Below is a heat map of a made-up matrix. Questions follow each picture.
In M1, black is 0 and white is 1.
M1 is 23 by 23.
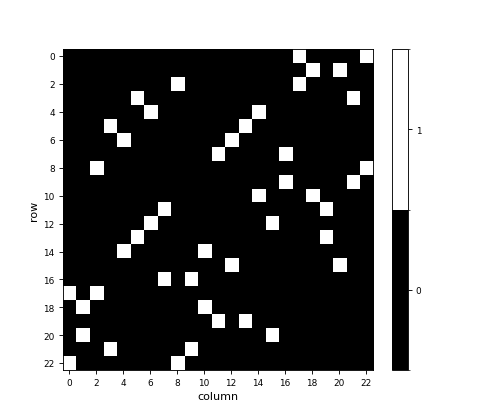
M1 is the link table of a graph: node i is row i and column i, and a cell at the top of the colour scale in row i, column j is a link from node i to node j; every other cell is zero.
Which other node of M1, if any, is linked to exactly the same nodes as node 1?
none
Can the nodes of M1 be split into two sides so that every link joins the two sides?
no
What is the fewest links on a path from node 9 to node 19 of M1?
4
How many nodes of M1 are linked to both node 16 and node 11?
1
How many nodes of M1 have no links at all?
0
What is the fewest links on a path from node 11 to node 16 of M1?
2
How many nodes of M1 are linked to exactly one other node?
0
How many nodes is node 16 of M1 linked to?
2
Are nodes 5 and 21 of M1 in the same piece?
yes
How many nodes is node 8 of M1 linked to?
2
